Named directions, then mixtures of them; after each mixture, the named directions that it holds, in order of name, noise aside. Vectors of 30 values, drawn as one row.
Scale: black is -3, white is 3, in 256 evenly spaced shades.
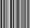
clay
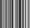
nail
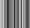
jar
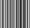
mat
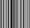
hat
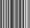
hat, nail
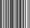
hat, nail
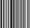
clay, hat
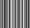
hat, mat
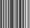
hat, nail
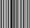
hat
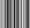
jar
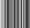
jar
